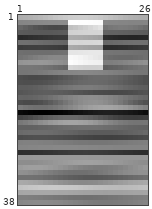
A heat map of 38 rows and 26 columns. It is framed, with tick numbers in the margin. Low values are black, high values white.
There is no overall slope. The top middle is the ninth with the highest average. An odd patch, higher than its surroundings, sits in the top middle. Streaks run across, left to right.
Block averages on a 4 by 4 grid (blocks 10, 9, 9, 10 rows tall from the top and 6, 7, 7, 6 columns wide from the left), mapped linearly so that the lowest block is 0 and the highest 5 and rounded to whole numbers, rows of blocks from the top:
1451 / 1221 / 0100 / 4334
